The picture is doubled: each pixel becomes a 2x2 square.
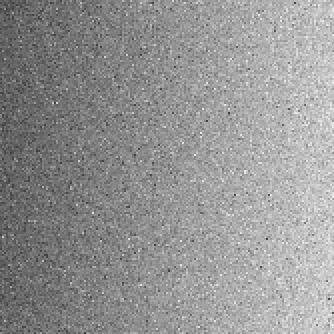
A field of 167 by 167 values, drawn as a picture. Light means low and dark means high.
No single row or column stands out from its neighbours. There is an overall slope up to the left. On average the colour sits 40% of the way up the scale. There are no regular stripes. Fine speckle covers the field.
